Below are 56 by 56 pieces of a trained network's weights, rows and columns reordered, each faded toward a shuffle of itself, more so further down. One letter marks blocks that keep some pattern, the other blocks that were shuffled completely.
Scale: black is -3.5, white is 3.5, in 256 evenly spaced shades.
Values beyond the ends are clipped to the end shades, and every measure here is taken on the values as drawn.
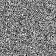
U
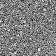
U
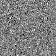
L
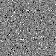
L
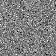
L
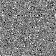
L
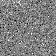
U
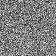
U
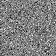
U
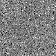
L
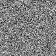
U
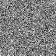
L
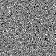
L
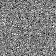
U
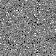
L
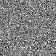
L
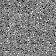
L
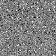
L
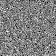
U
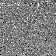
L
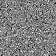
U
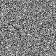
L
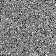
U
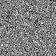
L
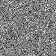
U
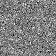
U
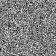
L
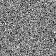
U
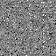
L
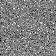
U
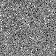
U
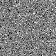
L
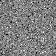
L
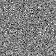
L
